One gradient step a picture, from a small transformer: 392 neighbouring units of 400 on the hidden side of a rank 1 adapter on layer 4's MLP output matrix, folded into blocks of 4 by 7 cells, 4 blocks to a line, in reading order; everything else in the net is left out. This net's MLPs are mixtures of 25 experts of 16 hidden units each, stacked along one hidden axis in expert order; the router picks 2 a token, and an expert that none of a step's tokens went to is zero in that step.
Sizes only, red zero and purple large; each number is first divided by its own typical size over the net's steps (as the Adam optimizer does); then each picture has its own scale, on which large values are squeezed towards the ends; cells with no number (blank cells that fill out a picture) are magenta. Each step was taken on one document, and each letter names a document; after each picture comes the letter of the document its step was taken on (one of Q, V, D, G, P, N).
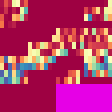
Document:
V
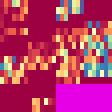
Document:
V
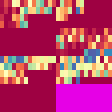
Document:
V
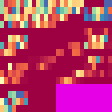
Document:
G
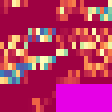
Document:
V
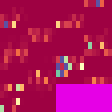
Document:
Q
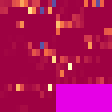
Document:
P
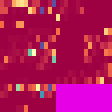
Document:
P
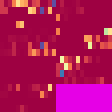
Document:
P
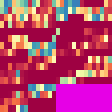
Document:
G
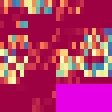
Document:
V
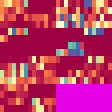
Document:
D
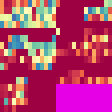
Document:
G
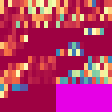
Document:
D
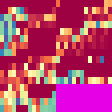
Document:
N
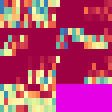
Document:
N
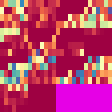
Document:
D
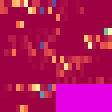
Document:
P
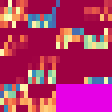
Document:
N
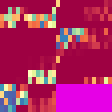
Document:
N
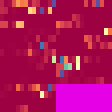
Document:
P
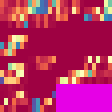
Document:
G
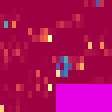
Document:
Q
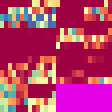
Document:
N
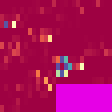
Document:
Q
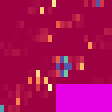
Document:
Q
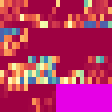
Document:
D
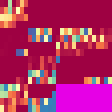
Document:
N
